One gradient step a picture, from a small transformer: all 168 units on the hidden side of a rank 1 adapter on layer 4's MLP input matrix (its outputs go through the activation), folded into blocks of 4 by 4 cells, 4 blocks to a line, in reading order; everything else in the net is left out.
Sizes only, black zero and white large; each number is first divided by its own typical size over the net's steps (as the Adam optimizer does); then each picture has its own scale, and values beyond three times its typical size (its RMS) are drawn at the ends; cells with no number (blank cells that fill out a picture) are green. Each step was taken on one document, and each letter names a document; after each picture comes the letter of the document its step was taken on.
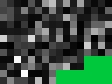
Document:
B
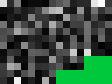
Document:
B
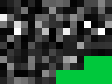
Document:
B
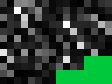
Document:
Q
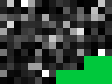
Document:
Q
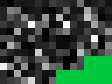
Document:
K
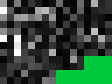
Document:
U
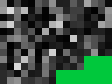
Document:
U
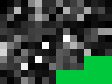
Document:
K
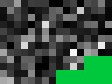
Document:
B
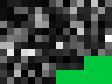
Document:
K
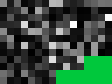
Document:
B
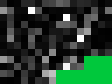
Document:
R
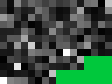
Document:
U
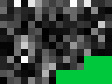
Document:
U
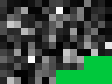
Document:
U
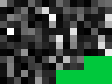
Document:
B
